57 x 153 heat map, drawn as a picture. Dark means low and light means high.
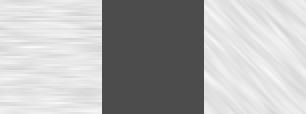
The table splits into one row of 3 panels. Panel 1,1: very high, streaked across, faint in contrast. Panel 1,2: low, flat. Panel 1,3: very high, slanting down to the right, faint in contrast.
